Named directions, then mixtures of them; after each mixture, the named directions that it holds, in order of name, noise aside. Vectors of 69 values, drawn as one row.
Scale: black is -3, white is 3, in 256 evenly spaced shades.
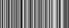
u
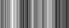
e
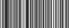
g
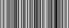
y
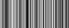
e, g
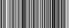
g, u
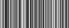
g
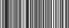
g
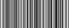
g, y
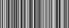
u, y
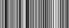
g, y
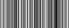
y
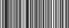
g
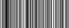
g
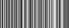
u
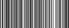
g, u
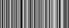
u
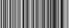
u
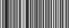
g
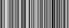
g
